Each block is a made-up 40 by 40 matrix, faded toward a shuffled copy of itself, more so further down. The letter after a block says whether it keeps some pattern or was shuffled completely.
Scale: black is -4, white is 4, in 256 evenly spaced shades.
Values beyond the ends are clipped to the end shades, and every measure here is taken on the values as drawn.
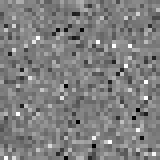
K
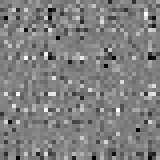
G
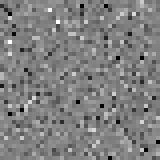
K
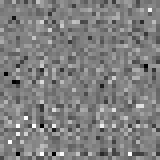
G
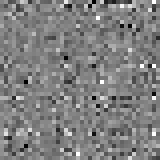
G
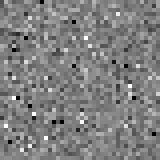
K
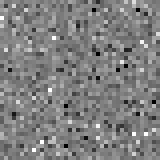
K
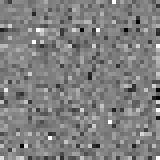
G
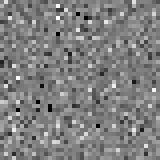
K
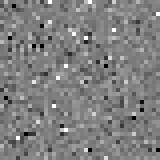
K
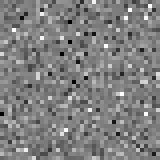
K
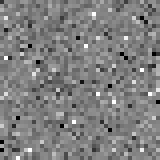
K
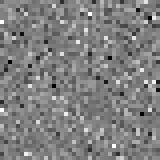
K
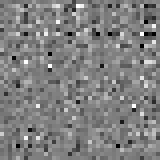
G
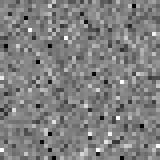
K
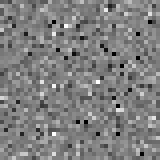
K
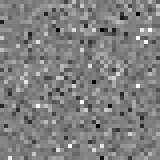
K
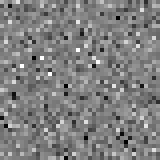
K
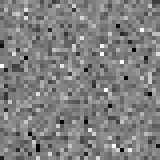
K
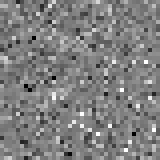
K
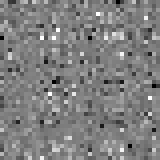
G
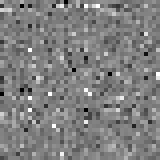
G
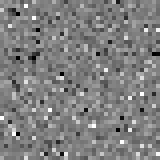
K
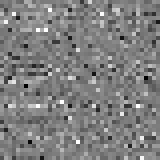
G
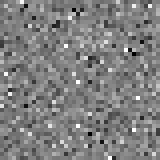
K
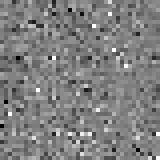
G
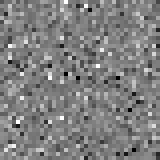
K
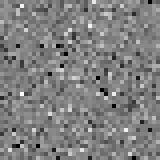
K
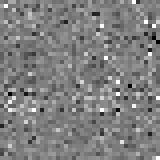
G
